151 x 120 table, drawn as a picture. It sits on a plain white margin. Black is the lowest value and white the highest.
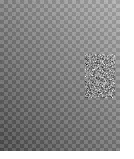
The histogram is bell-shaped. No single row or column stands out from its neighbours. The ninth with the highest average is the top right. The ninth with the lowest average is the bottom left. The field climbs toward the top right. A checkerboard runs through the table. An odd patch, rougher than its surroundings, sits in the middle right.
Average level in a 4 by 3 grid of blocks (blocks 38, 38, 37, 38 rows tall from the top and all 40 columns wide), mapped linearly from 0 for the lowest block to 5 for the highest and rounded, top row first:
3 4 5
2 3 4
1 2 3
0 1 2
